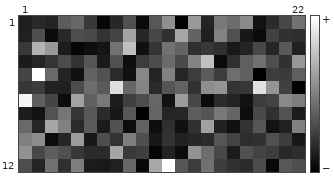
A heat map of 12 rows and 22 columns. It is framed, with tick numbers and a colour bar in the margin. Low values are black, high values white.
Seam: none. Stripes: none. Slope: none. Mirror symmetry: none. Average level on the scale: 30%. Histogram: skewed, a long tail of high values. Grain: fine.
